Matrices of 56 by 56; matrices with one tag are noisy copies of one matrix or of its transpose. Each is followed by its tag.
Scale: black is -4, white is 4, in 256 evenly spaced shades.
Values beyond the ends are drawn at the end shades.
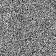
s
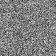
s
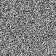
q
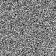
q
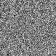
q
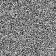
q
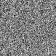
q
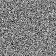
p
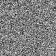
q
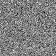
p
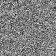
q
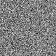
p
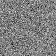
p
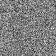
s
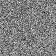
p
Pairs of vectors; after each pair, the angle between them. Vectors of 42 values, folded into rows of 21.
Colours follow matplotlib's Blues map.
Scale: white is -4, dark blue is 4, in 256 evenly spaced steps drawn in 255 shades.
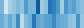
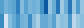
orthogonal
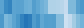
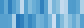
partly aligned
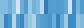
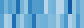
nearly opposite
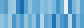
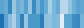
orthogonal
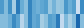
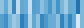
nearly opposite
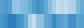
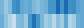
nearly opposite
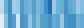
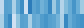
partly aligned
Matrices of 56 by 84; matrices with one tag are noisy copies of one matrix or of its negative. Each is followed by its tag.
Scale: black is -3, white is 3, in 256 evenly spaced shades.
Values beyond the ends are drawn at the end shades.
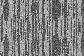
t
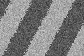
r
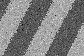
r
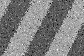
r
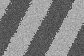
r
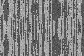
t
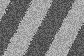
r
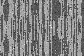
t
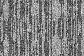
t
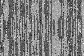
t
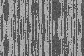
t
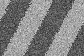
r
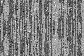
t
